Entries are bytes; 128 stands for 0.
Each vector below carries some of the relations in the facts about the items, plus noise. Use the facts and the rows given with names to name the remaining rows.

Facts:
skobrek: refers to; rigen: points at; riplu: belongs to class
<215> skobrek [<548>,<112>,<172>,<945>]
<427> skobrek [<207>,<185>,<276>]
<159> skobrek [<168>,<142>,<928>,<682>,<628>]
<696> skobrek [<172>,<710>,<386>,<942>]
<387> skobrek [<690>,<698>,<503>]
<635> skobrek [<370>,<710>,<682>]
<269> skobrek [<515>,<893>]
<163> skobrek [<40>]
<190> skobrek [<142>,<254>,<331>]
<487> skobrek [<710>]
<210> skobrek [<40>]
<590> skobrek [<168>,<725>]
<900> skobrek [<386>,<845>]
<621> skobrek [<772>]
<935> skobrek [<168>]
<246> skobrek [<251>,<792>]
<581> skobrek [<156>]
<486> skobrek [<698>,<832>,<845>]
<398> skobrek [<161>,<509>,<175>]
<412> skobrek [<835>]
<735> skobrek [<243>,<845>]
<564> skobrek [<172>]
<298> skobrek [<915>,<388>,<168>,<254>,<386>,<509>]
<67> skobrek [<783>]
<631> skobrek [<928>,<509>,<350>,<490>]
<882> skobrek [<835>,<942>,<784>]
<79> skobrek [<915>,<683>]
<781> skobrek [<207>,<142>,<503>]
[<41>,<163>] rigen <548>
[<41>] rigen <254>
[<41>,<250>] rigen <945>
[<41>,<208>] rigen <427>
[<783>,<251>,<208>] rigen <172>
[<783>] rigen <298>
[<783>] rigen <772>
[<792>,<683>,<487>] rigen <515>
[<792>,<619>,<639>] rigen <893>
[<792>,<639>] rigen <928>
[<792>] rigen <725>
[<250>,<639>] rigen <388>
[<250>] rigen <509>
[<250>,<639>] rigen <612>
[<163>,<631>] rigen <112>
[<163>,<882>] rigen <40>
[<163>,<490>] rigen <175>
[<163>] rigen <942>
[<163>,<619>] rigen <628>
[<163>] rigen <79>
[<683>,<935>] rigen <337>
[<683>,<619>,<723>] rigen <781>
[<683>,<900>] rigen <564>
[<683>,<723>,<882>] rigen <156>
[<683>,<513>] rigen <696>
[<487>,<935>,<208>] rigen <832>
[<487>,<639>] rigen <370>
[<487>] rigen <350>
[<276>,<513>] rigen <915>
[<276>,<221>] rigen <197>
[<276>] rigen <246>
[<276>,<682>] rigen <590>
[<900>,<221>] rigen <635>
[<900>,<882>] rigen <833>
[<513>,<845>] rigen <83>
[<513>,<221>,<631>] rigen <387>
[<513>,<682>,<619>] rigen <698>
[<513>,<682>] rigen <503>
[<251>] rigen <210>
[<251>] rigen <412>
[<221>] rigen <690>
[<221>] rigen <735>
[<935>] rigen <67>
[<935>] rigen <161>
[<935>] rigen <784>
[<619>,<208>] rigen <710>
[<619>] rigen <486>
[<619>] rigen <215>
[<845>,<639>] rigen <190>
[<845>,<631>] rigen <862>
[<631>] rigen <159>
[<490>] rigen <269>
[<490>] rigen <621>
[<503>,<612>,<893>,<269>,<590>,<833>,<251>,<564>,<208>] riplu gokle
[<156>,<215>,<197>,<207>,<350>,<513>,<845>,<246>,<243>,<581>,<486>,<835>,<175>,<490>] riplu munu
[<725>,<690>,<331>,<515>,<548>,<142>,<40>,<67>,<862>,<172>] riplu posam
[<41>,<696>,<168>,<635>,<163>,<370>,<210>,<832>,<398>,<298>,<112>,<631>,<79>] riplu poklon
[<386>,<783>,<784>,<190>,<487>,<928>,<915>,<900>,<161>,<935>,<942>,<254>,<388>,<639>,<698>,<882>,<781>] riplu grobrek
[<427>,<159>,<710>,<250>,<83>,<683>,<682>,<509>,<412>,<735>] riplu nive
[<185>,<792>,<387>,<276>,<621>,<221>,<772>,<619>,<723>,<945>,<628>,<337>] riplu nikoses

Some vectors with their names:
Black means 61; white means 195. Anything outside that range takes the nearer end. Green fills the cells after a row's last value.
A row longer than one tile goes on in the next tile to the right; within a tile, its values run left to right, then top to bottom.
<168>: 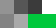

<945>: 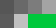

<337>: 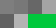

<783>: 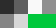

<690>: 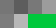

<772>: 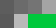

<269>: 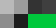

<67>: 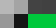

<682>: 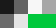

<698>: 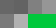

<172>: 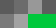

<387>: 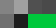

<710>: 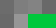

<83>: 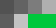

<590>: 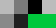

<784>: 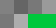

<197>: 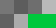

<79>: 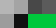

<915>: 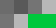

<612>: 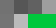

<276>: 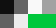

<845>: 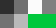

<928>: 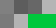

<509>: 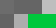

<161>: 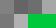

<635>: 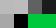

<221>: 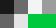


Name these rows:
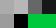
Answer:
<210>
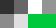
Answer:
<41>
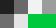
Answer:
<250>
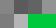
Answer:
<893>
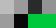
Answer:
<298>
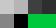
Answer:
<486>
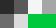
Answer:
<513>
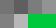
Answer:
<548>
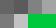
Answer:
<862>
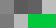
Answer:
<725>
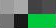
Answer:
<621>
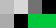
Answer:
<696>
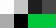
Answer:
<781>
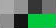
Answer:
<190>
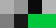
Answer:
<159>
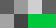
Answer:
<631>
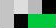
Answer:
<882>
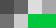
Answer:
<490>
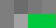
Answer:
<942>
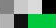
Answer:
<487>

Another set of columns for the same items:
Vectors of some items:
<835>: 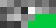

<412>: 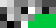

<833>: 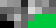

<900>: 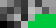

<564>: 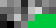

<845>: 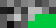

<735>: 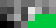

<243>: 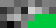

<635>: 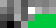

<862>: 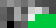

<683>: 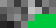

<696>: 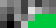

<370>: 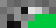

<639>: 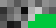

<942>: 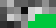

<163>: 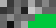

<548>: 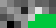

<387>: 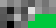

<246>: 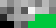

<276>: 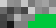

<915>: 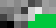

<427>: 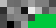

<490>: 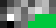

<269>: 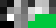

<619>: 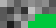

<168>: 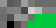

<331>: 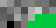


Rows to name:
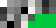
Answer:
<210>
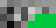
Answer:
<221>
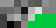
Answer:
<386>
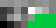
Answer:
<197>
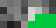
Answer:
<515>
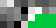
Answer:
<784>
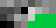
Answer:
<698>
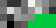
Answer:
<509>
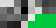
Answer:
<67>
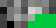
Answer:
<893>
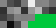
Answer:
<250>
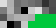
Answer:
<172>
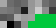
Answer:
<945>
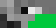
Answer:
<710>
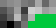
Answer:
<690>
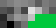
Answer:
<83>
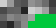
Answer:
<40>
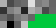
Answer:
<41>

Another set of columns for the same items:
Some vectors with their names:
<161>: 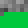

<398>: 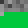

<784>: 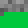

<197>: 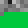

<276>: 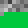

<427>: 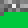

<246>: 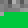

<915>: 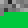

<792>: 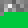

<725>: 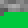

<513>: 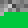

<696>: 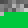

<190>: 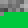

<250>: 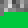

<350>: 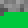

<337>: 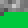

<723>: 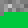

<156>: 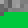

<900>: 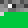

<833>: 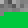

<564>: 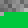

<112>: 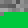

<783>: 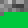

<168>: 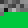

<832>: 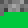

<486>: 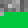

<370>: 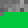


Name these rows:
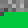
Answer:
<710>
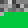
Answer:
<487>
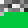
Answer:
<40>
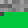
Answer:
<548>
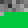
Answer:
<635>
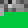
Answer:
<735>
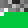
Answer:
<163>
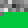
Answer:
<490>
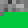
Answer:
<83>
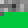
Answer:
<942>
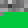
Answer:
<269>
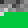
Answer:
<631>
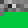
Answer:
<412>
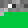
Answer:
<845>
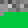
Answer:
<682>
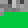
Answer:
<387>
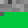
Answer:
<862>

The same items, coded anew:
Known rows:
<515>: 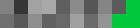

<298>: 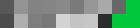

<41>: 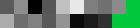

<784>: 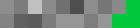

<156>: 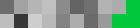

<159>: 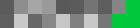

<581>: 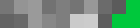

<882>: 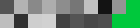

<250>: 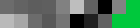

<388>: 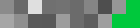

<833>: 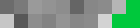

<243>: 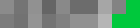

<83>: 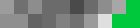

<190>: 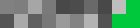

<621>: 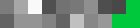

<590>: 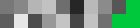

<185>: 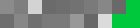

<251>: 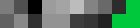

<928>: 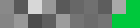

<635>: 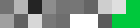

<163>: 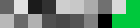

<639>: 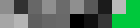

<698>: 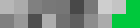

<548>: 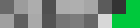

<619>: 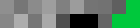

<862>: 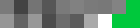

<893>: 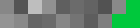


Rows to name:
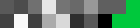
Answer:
<935>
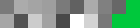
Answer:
<564>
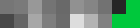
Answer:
<67>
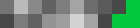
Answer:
<427>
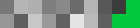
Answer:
<215>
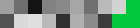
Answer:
<900>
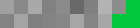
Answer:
<386>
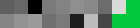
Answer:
<631>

